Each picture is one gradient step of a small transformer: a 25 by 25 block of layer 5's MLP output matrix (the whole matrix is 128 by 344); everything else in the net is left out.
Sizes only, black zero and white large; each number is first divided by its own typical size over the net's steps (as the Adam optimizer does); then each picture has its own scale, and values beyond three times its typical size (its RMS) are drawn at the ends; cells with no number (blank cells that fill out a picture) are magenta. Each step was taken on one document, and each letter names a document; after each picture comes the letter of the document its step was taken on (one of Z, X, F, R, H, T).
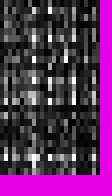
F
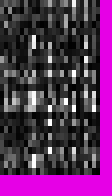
F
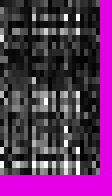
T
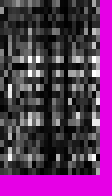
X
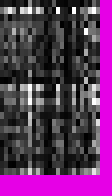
X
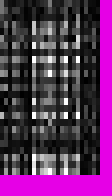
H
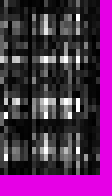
T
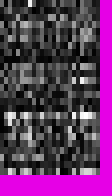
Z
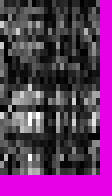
Z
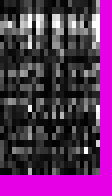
X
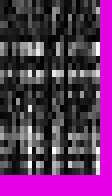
X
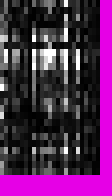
H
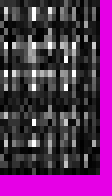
F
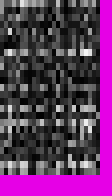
Z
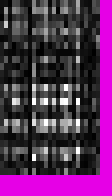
T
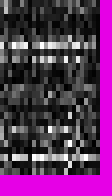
Z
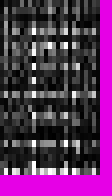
F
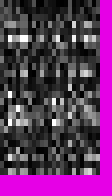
Z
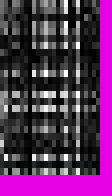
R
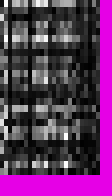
R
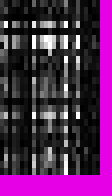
H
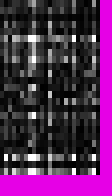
F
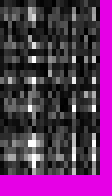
F
